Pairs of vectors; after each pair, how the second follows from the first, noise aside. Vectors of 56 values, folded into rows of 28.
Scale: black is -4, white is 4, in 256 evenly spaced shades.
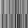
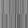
shrunk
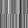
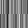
reversed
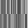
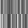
reversed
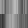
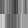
negated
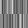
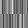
copied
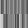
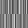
shuffled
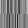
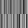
shuffled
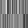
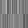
shrunk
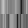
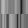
copied
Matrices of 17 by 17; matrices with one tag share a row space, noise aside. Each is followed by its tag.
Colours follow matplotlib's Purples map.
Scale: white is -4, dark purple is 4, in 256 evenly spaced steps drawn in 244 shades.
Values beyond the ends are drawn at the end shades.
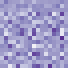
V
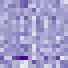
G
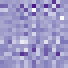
G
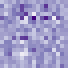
G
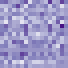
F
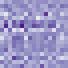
F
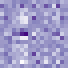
G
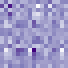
V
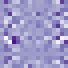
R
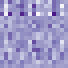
V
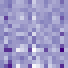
V
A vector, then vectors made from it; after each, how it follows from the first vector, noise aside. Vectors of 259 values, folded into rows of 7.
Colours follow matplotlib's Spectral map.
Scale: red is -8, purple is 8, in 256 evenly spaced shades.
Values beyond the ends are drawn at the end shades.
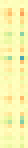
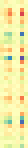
scaled up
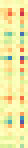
scaled up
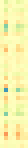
reversed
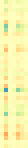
reversed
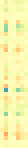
reversed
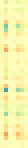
reversed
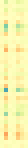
reversed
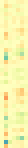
wrapped around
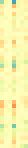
wrapped around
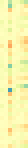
wrapped around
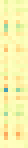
reversed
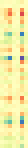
scaled up
